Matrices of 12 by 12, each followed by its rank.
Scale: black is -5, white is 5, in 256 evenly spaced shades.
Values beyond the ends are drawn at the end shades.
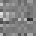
two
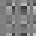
one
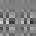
one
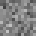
full rank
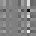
one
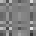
one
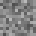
full rank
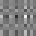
one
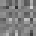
two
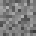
full rank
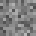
full rank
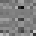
two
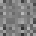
two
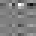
one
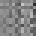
two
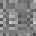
two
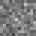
full rank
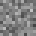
full rank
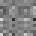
two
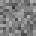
full rank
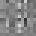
two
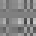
one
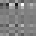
one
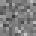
full rank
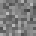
full rank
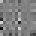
two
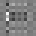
one
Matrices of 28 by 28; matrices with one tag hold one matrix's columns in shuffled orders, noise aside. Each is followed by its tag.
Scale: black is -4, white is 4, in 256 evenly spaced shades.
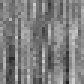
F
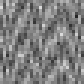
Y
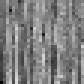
F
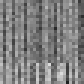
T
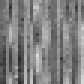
F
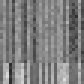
T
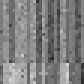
T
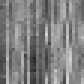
F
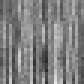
F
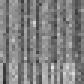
T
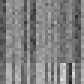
T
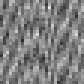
Y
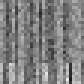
T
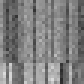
T
